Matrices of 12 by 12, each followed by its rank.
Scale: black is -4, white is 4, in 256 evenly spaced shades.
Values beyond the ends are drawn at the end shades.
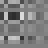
one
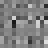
two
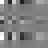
one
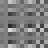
one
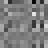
two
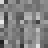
two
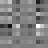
one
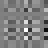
one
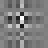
one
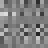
two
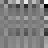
one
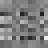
two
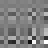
one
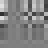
one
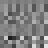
two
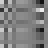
one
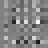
two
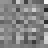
two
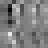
two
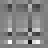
one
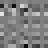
two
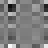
one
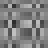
one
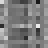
two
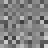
two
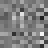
two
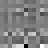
two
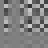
one
